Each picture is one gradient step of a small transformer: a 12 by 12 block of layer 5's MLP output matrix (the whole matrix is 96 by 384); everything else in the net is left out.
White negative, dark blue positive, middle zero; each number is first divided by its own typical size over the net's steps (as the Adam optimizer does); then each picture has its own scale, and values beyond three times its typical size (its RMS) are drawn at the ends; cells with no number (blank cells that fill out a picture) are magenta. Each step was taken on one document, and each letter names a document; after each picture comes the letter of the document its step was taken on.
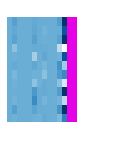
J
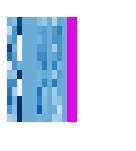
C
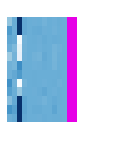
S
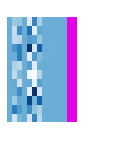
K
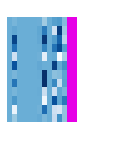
C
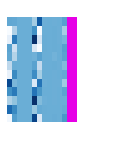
K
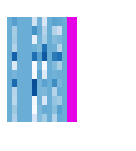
C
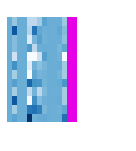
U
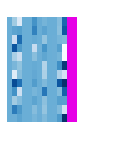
U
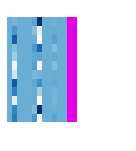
K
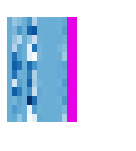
U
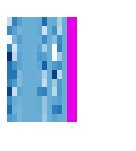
S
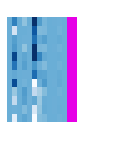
K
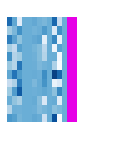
S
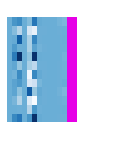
U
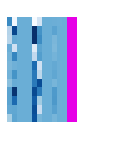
K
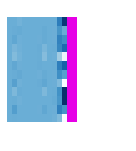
J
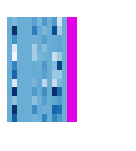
C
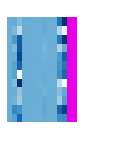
J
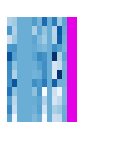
S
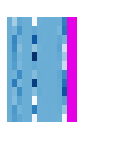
U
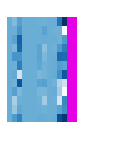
J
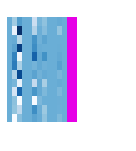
U
